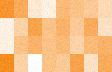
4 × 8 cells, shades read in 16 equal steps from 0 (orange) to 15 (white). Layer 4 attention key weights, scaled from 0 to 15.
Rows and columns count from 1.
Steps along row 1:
up up up down up up up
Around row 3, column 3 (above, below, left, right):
3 15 7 7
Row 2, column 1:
13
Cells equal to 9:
3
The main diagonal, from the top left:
1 9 5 7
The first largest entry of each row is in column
4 1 1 3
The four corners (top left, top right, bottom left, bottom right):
1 10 0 4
